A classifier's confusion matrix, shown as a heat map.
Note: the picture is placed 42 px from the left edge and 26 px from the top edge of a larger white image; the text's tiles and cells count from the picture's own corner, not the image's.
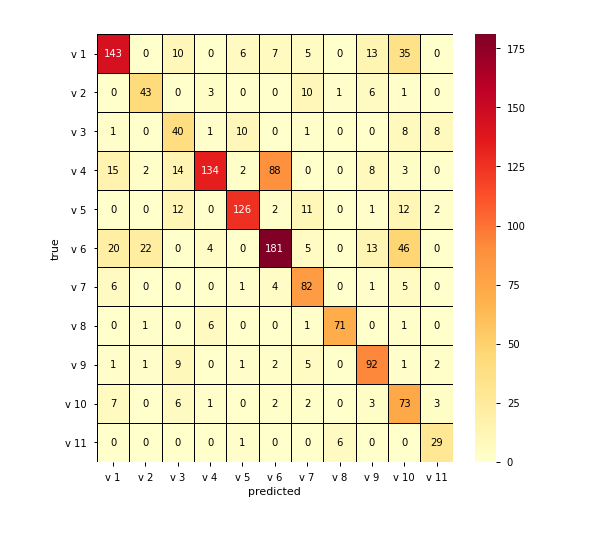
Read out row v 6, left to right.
20 22 0 4 0 181 5 0 13 46 0
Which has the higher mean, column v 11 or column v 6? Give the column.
v 6
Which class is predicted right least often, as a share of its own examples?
v 4
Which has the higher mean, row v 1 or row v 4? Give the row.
v 4
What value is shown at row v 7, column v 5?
1
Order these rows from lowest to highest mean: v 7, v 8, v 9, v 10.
v 8, v 10, v 7, v 9
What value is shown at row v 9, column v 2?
1
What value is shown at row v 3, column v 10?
8
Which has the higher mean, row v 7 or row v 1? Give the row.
v 1
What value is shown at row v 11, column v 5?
1
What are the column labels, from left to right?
v 1, v 2, v 3, v 4, v 5, v 6, v 7, v 8, v 9, v 10, v 11
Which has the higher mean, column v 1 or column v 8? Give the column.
v 1
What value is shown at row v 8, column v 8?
71
